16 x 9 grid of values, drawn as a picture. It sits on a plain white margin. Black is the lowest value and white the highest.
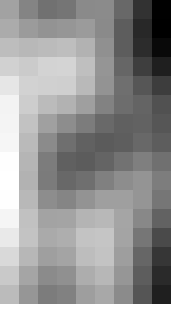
Values rise toward the left. The middle left is the ninth with the highest average. There are no lone odd cells. The top right is the ninth with the lowest average.
